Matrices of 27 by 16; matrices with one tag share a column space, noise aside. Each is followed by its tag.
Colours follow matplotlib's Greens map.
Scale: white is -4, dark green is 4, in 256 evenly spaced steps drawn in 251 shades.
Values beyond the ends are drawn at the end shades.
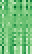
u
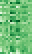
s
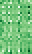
s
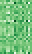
s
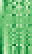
u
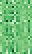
s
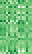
s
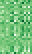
s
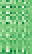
s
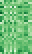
s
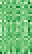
s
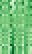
u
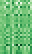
u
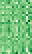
s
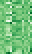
s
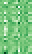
s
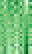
u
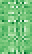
s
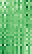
u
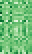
s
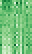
u
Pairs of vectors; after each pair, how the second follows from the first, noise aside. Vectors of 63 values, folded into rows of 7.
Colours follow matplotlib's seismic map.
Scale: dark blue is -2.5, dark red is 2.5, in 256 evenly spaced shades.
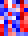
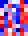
wrapped around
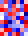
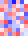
shrunk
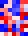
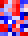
negated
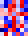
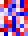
negated
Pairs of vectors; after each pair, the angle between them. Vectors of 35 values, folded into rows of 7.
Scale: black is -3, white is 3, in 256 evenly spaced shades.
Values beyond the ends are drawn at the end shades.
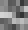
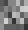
orthogonal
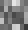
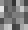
partly opposed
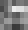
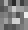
partly aligned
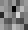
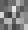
nearly opposite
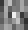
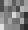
partly aligned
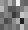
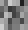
partly aligned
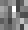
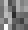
partly opposed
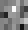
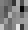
partly aligned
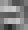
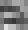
nearly opposite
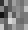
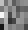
nearly opposite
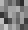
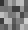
nearly opposite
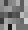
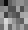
partly aligned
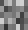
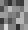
nearly opposite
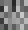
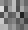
nearly opposite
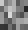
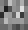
orthogonal
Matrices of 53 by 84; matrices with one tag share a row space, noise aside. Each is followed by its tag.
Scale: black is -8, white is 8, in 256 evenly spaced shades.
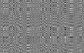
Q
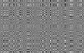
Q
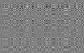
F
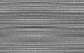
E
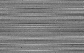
E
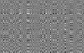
Q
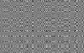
F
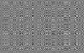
F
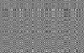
F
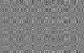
F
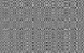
F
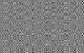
F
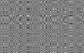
Q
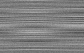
E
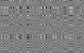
Q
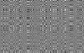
Q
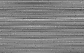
E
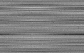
E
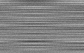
E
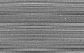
E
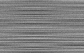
E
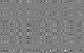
Q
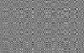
F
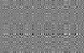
F
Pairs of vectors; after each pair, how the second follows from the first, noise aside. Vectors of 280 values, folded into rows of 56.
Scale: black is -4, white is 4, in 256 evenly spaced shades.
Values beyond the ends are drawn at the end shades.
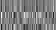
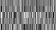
copied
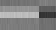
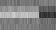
copied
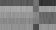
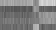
negated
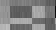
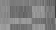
shrunk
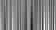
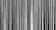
negated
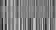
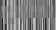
copied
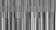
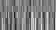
copied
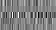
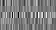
negated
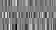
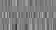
shrunk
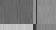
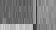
copied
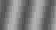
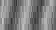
negated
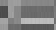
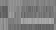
shrunk
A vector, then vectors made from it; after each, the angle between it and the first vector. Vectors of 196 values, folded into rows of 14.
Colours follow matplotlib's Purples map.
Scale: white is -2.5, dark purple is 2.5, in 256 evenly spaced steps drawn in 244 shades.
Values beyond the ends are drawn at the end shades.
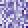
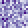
partly opposed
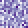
partly aligned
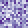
partly opposed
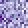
nearly opposite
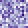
partly aligned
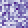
orthogonal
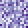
nearly parallel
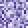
nearly opposite
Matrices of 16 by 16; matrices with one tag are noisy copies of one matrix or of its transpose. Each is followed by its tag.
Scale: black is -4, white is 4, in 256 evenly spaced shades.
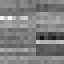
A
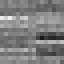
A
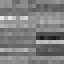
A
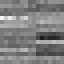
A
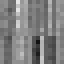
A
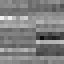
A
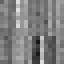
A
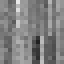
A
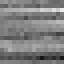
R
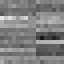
A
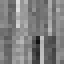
A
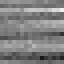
R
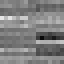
A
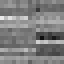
A
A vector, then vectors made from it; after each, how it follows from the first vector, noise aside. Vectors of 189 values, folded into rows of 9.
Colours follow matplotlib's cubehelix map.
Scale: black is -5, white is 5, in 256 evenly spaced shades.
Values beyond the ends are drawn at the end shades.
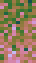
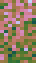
negated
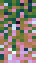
scaled up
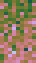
copied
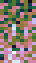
scaled up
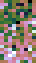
scaled up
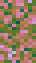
sign-scrambled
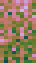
reversed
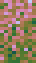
negated
